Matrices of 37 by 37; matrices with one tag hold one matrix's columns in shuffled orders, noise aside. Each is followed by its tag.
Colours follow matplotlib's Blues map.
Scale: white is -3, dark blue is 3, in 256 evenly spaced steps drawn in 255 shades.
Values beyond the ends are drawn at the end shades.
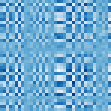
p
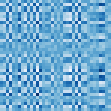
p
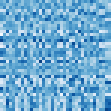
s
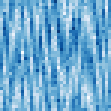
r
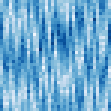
r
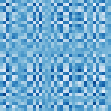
p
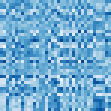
s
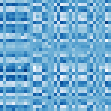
p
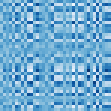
p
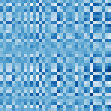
p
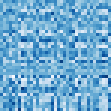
s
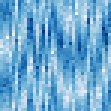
r
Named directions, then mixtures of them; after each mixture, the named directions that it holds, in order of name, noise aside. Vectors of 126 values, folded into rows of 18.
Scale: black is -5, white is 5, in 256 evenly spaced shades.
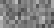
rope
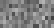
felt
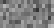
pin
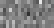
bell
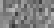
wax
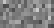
pin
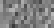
wax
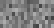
felt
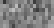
pin, wax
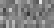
bell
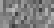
wax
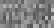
felt, pin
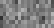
rope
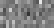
bell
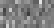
bell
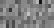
bell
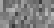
wax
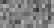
pin
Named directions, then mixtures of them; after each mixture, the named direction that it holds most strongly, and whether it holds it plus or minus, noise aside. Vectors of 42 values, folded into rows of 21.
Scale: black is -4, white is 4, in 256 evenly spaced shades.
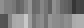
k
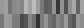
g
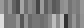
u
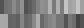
k, minus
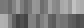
k, minus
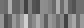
g, minus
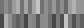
u, minus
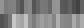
k, plus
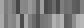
u, plus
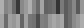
u, plus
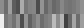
u, plus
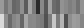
u, plus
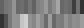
k, plus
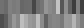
g, minus
